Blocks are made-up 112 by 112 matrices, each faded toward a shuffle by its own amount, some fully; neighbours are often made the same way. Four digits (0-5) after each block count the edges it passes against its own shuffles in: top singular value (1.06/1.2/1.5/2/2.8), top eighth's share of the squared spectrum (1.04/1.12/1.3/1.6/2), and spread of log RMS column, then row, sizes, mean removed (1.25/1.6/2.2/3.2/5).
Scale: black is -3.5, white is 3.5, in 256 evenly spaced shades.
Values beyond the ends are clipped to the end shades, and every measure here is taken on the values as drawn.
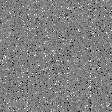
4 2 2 1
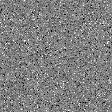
3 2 1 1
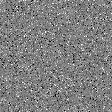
3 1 0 0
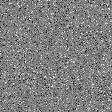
2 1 0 0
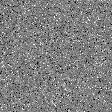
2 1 0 0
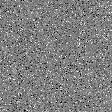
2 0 0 0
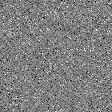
2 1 0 0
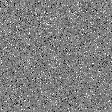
3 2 0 0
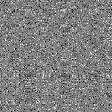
4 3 1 1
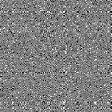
5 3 2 2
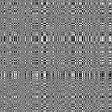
5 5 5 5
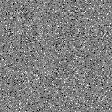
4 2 1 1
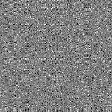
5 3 2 2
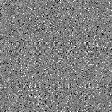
4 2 1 1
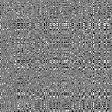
5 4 3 3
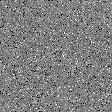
2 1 0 0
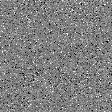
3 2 1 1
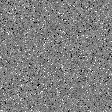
0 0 0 0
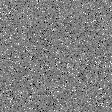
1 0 0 0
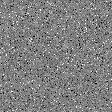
0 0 0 0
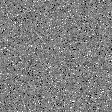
0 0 0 0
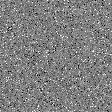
0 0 0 0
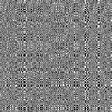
5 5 4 4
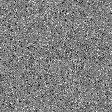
1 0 0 0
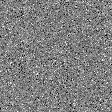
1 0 0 0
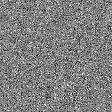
3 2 0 1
